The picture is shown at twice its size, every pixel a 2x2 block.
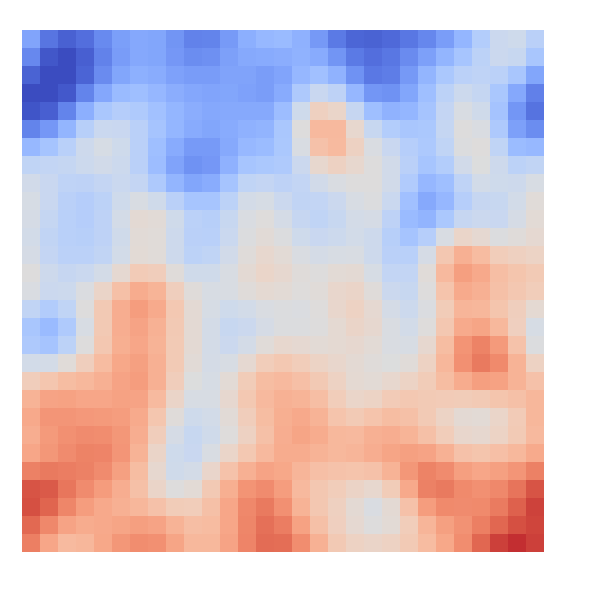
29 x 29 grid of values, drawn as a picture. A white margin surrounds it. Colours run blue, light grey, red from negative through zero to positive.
Slope: up to the bottom. Average level on the scale: 50%. Odd rows or columns: none. Ninth with the lowest average: top left. Calmest part: centre. Lone odd cells: none.
